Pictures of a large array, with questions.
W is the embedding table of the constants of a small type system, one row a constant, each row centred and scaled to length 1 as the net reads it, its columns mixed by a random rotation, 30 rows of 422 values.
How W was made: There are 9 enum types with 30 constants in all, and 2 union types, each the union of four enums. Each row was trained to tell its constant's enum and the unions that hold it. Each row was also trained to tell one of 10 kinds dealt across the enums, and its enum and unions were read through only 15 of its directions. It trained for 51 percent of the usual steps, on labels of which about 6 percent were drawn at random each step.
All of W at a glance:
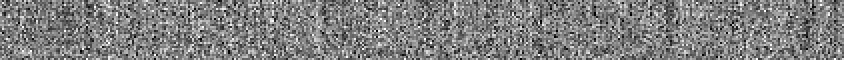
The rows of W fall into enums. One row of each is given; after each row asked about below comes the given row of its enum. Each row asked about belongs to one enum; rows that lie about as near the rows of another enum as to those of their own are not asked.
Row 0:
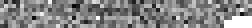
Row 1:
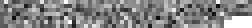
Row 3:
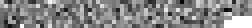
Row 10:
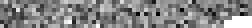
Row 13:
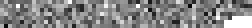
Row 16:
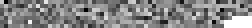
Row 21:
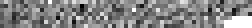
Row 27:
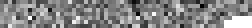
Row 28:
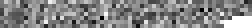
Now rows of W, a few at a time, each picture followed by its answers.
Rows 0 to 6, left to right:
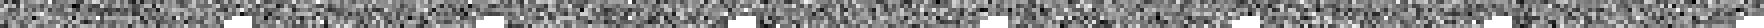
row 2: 0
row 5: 1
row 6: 3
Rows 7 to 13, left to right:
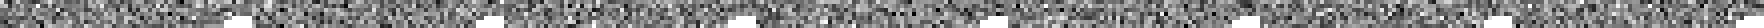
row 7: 3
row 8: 13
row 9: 1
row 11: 10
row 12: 21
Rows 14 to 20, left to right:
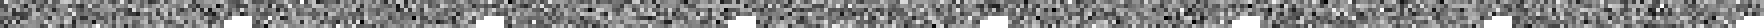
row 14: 10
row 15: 0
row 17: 1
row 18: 1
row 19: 16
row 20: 3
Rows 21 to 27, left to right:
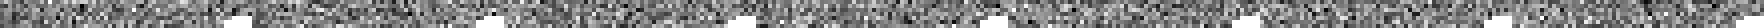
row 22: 0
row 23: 27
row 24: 0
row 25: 13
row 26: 13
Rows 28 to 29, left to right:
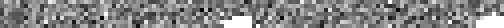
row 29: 21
